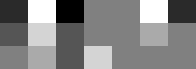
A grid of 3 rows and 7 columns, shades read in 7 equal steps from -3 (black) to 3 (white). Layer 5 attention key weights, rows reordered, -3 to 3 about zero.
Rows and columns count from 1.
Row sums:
-1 1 2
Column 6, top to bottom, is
3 1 0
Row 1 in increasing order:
-3 -2 -2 0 0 3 3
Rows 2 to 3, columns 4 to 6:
0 0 1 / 2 0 0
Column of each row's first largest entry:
2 2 4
